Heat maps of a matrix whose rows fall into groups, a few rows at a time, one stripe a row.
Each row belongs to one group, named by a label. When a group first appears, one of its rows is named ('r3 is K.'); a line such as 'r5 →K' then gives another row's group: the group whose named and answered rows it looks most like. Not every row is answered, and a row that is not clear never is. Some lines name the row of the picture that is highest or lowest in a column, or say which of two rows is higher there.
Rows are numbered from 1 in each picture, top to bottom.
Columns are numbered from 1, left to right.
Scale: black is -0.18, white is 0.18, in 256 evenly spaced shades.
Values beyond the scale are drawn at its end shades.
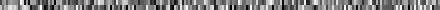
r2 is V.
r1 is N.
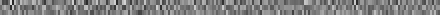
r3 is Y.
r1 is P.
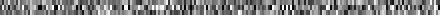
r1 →Y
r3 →N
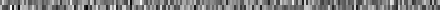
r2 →P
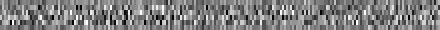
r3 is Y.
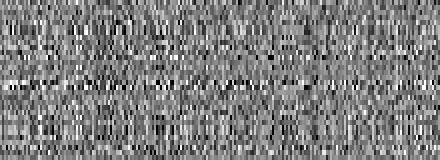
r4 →Y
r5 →N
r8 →V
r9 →Y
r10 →V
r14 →V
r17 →V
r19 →Y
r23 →Y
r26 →V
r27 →V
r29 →V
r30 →N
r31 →N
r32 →V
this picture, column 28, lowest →30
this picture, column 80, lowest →17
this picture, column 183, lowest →25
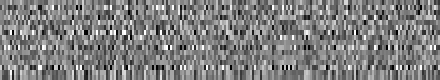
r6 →V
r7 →P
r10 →Y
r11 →V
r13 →Y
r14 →V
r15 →P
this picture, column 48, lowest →8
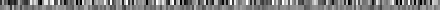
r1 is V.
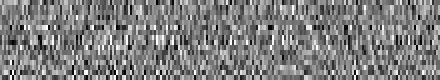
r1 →V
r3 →Y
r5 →P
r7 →N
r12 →V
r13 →P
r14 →Y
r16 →P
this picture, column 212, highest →15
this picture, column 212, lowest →16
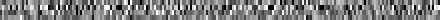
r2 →N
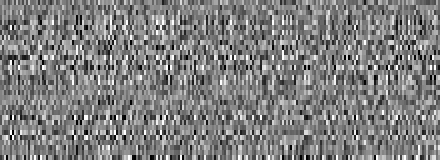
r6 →P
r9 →Y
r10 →V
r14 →Y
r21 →Y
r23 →N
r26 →P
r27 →P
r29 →Y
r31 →N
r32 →N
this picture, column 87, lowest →10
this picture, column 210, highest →30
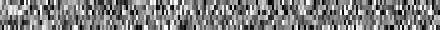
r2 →V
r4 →N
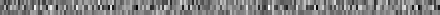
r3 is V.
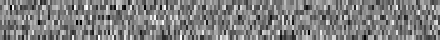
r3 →N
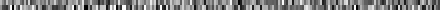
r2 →P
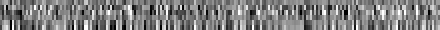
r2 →N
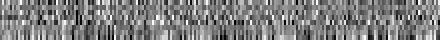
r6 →Y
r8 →Y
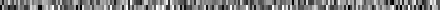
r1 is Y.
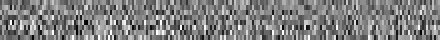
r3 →V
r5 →P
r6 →N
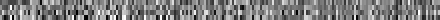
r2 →P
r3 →N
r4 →P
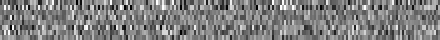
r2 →Y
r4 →P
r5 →V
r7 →Y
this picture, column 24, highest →1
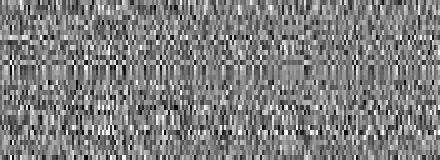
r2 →N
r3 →N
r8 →V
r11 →N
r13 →P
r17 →N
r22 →N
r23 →Y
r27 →N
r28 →Y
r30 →Y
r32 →P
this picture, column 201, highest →8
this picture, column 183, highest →28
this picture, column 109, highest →1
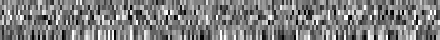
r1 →V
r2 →Y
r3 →Y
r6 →N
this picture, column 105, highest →5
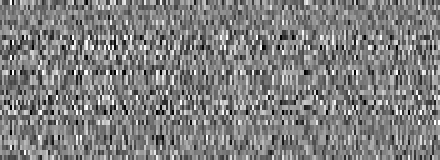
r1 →P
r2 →N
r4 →Y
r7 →V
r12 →P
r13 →N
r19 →N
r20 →N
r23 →V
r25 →N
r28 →V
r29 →V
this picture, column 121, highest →15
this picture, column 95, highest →20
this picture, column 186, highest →10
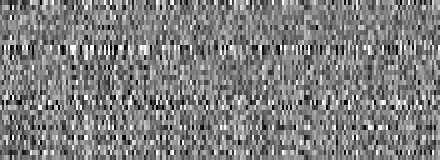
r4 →P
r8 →P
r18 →Y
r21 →N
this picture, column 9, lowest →10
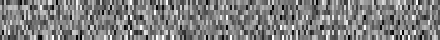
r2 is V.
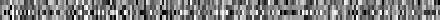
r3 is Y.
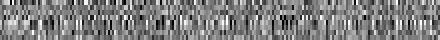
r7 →Y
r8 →V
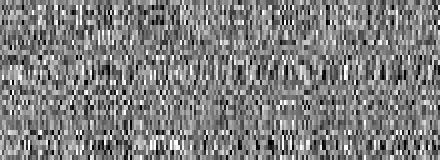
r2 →V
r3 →Y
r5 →V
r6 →Y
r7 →N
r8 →N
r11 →V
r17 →P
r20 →P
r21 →Y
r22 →Y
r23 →P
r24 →Y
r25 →Y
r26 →Y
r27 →V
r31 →V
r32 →Y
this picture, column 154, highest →29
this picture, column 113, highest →9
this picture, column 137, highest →12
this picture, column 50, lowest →30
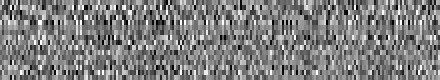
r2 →P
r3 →N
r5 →V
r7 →V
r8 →Y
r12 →V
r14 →V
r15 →N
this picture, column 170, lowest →1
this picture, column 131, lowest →2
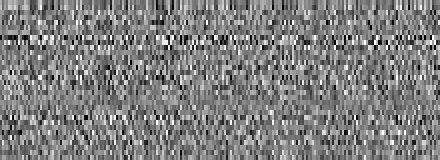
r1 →V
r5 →V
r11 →N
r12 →V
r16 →V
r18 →Y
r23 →N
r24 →P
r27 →N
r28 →P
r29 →Y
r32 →Y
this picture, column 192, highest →27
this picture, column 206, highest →10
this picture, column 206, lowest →9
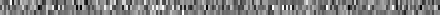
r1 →P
